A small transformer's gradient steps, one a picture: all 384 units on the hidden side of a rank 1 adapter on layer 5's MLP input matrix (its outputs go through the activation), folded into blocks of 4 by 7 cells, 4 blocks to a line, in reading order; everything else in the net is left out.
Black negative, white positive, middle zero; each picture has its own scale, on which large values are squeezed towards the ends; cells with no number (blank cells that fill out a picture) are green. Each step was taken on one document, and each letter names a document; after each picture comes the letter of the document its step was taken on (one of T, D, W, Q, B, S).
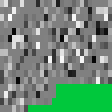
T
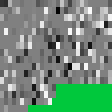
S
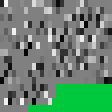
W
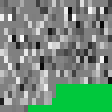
T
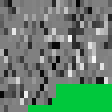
S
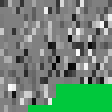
S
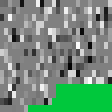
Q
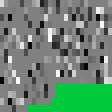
W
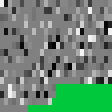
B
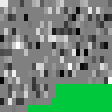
W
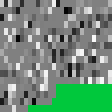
Q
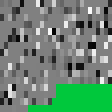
Q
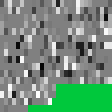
S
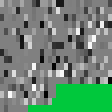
B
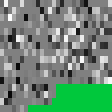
T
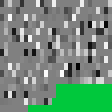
Q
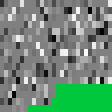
Q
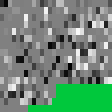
S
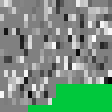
B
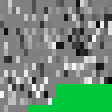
B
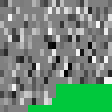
S
